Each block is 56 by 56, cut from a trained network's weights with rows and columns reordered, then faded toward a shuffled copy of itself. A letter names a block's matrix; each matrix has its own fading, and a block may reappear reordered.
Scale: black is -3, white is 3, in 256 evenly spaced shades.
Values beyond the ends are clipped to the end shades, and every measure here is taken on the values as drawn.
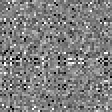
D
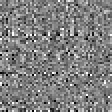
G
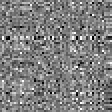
G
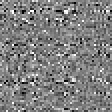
D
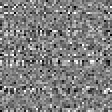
G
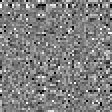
D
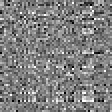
G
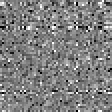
D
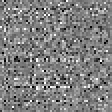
D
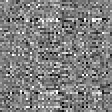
G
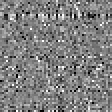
D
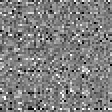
D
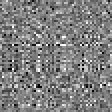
G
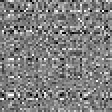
G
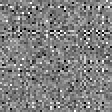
D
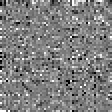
D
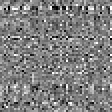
G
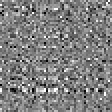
G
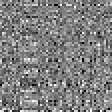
G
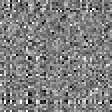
G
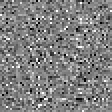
D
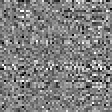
G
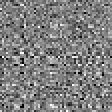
G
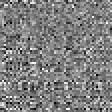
G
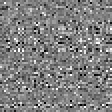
D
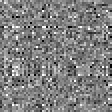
G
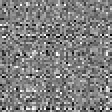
G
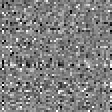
D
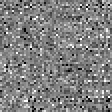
D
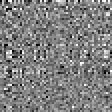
G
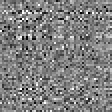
G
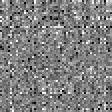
D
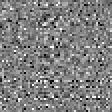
D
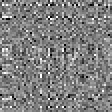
G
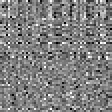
G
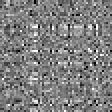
G
